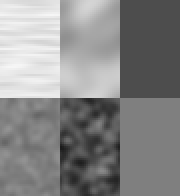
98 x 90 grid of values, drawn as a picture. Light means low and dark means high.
The table splits into 2 rows of 3 panels. Panel 1,1: very low, streaked across, faint in contrast. Panel 1,2: low, smooth. Panel 1,3: high, flat. Panel 2,1: middling, blotchy, faint in contrast. Panel 2,2: high, blotchy. Panel 2,3: middling, flat.
